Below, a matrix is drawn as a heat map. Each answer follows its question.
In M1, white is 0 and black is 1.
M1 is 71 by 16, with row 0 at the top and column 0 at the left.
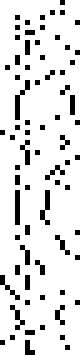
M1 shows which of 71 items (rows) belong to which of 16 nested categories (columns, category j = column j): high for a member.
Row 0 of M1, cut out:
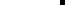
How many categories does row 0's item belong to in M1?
1
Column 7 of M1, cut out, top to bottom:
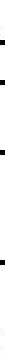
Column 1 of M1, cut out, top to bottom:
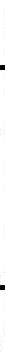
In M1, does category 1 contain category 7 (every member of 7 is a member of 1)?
no
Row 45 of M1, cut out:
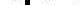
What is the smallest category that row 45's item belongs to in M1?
5
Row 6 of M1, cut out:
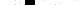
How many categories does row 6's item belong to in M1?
2
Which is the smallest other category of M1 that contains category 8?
3
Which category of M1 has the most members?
3
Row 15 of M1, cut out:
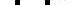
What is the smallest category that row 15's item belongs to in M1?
9
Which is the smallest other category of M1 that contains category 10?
12
